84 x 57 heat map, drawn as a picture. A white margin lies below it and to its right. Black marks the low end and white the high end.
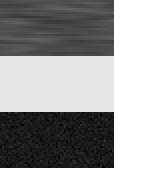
The table splits into 3 rows of 1 panel. Panel 1,1: low, streaked across, faint in contrast. Panel 2,1: very high, flat. Panel 3,1: very low, fine-grained, faint in contrast.
